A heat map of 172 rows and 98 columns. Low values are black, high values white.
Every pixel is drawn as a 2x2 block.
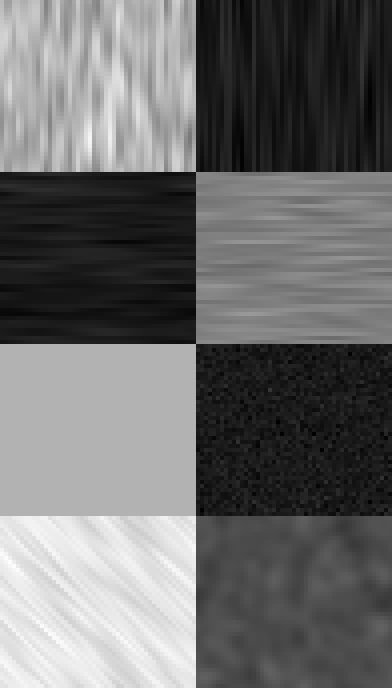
It is made of 4 by 2 panels. Panel 1,1: high, streaked downward. Panel 1,2: very low, streaked downward, faint in contrast. Panel 2,1: very low, streaked across, faint in contrast. Panel 2,2: middling, streaked across, faint in contrast. Panel 3,1: high, flat. Panel 3,2: very low, fine-grained, faint in contrast. Panel 4,1: very high, slanting down to the right, faint in contrast. Panel 4,2: low, blotchy, faint in contrast.
